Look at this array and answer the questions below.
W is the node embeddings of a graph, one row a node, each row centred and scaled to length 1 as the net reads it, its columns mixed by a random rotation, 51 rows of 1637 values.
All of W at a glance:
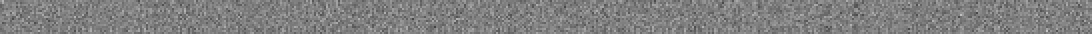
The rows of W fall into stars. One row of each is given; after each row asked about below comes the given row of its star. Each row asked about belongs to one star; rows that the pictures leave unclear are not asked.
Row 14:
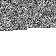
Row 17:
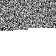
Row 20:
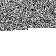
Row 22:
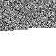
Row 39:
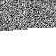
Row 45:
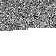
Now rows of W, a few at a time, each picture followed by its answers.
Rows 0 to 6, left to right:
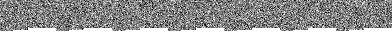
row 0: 17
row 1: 22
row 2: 39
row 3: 39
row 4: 17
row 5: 45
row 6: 22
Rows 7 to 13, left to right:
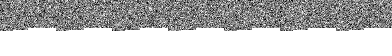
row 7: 45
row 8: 45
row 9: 14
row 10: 45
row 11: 39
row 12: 17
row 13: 20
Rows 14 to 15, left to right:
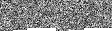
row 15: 20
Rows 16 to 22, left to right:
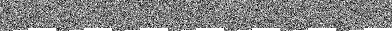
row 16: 20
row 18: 39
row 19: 20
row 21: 45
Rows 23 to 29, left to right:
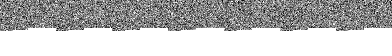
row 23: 45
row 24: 17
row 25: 17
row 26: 45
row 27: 22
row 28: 22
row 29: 39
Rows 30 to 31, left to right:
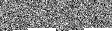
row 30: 39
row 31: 14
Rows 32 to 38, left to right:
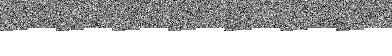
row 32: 20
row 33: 17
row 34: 14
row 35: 22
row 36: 22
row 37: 17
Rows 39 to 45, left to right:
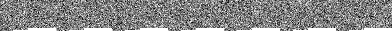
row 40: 45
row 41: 45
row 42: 20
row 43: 45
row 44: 20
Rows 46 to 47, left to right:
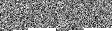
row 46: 20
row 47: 14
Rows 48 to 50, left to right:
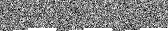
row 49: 22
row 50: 20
